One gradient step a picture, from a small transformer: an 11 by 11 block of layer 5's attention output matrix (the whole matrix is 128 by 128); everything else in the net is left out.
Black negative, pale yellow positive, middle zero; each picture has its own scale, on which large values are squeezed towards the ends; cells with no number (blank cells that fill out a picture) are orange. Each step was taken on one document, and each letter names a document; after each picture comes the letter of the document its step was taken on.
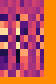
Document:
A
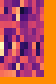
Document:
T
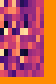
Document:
T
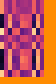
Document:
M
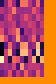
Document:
A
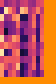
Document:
T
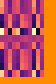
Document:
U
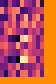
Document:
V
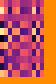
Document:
U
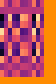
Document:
U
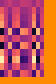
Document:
M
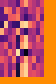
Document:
V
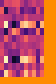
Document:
V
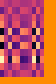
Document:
M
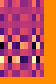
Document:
U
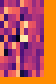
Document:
T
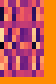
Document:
U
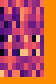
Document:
A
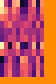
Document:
A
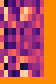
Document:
V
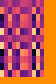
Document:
M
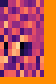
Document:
V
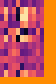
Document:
V
